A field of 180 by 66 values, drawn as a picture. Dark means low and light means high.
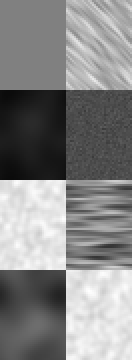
The table splits into 4 rows of 2 panels. Panel 1,1: middling, flat. Panel 1,2: high, slanting down to the right. Panel 2,1: very low, smooth, faint in contrast. Panel 2,2: low, fine-grained, faint in contrast. Panel 3,1: very high, blotchy, faint in contrast. Panel 3,2: middling, streaked across, strong in contrast. Panel 4,1: low, smooth. Panel 4,2: very high, blotchy, faint in contrast.
